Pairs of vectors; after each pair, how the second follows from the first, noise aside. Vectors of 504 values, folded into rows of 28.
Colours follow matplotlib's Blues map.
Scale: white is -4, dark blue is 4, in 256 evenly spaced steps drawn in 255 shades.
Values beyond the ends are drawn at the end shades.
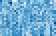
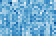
copied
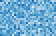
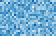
copied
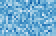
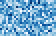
scaled up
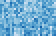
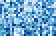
scaled up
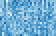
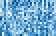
scaled up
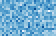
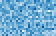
copied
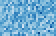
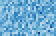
copied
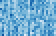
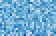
sign-scrambled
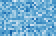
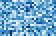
scaled up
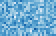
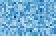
negated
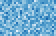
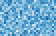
copied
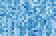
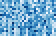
scaled up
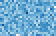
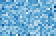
sign-scrambled
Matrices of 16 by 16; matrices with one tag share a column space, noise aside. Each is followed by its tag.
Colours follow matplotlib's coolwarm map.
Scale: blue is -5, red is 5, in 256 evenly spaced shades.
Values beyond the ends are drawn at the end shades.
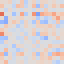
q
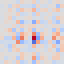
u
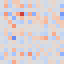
q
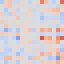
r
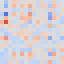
q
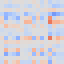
q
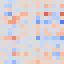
q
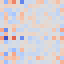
r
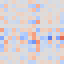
u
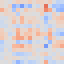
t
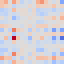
r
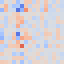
t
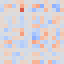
t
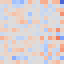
r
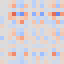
q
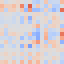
t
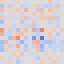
u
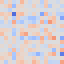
q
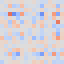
q
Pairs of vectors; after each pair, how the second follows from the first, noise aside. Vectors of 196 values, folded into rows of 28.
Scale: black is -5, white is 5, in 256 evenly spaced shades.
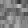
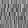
shuffled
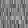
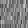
shuffled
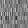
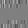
partly zeroed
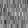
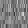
shuffled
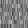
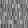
copied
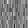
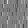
partly zeroed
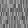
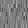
partly zeroed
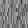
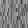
copied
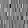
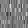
sign-scrambled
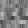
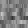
copied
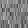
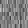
shuffled
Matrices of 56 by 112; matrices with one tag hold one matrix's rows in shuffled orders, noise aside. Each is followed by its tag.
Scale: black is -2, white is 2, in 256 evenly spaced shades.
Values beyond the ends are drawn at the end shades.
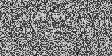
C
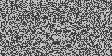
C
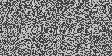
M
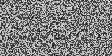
C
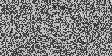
C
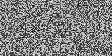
C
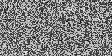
M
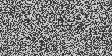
M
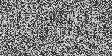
M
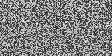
M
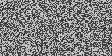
M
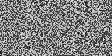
M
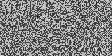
C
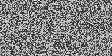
C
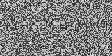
C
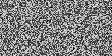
M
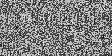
M
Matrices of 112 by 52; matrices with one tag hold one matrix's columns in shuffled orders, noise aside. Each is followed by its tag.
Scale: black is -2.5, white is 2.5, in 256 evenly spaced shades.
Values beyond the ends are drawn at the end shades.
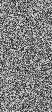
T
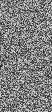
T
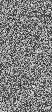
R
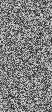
T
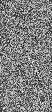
R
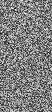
T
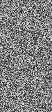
T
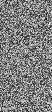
R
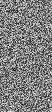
T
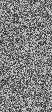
R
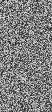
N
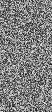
R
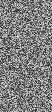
T
